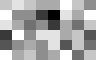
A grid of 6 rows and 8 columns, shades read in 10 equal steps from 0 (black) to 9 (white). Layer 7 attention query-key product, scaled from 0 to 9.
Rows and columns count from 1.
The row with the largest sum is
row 1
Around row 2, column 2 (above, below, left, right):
8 6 9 5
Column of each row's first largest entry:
6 1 1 2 5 1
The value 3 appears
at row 4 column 8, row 5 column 1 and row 5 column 6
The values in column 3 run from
4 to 7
